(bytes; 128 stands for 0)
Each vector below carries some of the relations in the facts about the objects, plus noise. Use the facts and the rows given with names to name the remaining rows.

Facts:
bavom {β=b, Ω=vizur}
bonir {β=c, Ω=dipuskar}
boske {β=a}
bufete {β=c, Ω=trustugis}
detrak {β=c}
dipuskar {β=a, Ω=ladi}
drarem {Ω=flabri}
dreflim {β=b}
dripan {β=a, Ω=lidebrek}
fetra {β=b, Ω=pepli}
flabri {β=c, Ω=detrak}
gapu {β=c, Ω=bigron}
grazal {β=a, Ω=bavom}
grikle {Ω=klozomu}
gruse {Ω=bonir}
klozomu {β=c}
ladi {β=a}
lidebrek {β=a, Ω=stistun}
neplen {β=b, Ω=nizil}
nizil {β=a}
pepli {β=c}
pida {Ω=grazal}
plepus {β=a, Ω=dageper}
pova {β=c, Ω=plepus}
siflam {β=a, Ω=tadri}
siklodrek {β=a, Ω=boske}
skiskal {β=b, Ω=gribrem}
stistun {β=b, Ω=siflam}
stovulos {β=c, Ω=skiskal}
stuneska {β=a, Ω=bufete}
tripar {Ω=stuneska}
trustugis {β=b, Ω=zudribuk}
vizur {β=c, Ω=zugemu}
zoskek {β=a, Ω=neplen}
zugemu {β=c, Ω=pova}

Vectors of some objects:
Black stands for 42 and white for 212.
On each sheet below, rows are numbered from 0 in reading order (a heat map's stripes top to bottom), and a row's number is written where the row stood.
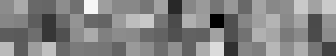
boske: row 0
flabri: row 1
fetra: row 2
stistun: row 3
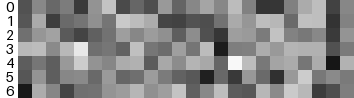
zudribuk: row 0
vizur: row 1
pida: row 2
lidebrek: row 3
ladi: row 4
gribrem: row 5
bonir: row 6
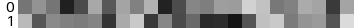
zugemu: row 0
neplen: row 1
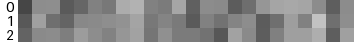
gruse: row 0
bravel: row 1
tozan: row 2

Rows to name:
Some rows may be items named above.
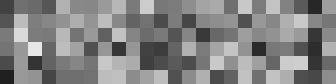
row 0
dipuskar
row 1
dageper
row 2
dripan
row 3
pova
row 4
vizur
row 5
bonir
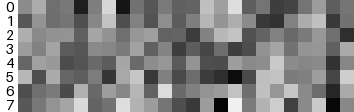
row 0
trustugis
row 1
zudribuk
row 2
siflam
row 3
zoskek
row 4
pida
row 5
neplen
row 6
dipuskar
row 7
bavom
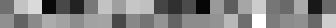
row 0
grazal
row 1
siklodrek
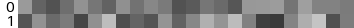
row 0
stovulos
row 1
zudribuk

